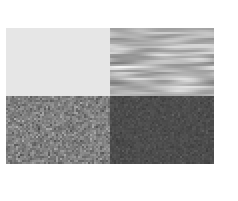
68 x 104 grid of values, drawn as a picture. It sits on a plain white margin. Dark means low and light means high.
It is made of 2 by 2 panels. Panel 1,1: very high, flat. Panel 1,2: high, streaked across. Panel 2,1: middling, fine-grained. Panel 2,2: low, fine-grained, faint in contrast.
